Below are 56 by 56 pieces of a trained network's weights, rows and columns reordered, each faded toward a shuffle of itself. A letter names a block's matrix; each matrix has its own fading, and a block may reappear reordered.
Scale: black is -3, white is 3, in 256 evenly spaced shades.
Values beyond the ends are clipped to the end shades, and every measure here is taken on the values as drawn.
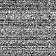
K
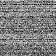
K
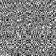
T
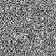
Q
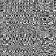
T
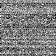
K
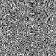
Q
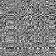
T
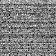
K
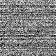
K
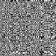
T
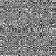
T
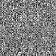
Q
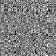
T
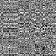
T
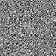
Q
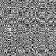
T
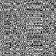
T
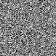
Q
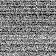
K
